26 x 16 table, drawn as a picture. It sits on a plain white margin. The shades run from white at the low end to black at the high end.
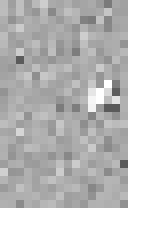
The halves do not mirror each other. A few values lie far out on both sides of the bulk. The middle right is the roughest part. There is no overall slope. No regular stripes run through it. In the middle right lies a patch that is rougher than the rest.
